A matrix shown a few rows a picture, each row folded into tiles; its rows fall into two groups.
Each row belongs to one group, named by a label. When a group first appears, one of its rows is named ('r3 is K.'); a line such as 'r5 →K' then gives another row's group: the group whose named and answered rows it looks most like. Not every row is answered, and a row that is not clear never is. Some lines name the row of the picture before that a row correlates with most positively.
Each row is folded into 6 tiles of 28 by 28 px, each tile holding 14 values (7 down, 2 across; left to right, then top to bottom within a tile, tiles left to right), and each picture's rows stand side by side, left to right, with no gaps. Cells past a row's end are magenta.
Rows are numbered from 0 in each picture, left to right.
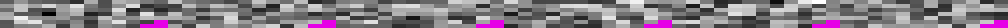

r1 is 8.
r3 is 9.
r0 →9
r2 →9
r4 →9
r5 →8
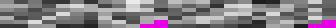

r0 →9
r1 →9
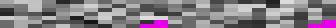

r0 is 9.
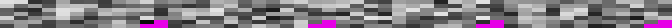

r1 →8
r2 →9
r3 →9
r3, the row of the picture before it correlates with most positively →0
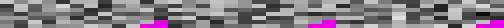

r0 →8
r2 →8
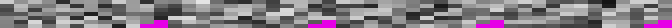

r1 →9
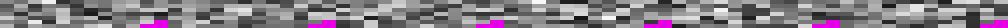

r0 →8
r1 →9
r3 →9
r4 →8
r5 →9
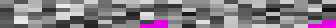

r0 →9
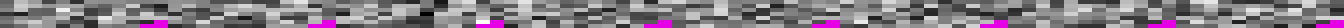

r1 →9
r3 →8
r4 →8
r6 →9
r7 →9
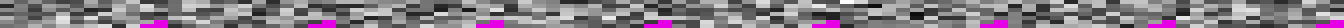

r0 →8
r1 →9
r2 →8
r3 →9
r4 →8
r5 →8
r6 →8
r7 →9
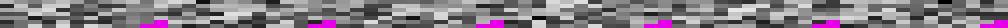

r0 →8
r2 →9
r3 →8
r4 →9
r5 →8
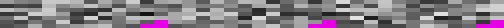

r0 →8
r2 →8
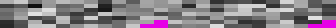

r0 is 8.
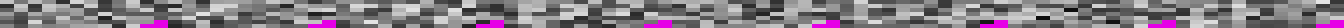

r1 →8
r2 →9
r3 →9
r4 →8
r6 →8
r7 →9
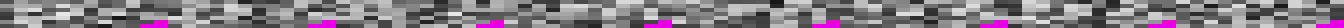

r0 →9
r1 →9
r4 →9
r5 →9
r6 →9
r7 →8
